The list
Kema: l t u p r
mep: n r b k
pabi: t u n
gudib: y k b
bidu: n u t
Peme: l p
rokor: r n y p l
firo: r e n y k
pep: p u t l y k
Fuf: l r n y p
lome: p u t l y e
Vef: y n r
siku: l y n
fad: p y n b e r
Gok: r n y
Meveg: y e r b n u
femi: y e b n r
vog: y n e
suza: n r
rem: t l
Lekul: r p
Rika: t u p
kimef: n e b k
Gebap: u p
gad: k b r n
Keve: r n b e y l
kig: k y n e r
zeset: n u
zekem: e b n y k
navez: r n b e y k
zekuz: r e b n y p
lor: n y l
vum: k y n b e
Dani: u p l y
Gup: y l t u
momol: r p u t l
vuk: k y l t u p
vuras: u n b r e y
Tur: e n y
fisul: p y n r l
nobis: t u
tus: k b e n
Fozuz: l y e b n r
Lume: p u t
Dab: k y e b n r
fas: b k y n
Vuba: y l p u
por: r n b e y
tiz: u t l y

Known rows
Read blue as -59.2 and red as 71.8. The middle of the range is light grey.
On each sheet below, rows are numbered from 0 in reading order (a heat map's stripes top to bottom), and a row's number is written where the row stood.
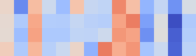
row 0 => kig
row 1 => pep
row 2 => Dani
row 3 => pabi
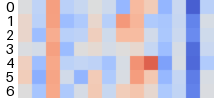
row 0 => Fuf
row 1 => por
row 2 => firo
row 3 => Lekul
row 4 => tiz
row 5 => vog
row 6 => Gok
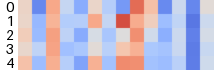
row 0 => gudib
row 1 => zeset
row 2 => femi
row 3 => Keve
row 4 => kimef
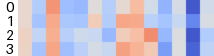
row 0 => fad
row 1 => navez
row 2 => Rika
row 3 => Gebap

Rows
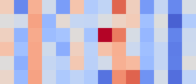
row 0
vum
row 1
momol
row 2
vuras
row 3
Tur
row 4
Vef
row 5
Gup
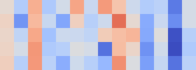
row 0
suza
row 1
Dab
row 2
Lume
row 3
Peme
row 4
Fozuz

